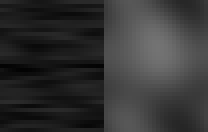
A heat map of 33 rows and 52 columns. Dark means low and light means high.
The table splits into one row of 2 panels. Panel 1,1: very low, streaked across, faint in contrast. Panel 1,2: low, smooth.
